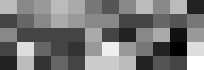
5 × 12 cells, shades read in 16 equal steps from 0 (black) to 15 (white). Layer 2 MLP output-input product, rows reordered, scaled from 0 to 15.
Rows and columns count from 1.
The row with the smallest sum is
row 3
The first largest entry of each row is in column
1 4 6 7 12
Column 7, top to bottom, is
5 8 4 14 12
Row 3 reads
8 4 4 4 4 10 4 2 8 10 1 9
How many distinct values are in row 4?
9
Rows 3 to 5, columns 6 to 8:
10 4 2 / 9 14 9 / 12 12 11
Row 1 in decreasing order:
11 11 11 11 10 9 8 8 8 7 5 2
